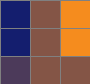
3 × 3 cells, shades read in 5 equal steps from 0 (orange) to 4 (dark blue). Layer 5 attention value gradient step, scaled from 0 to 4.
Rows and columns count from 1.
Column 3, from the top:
0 0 2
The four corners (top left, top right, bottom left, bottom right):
4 0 3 2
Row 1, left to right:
4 2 0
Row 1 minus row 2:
0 0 0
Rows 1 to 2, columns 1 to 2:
4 2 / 4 2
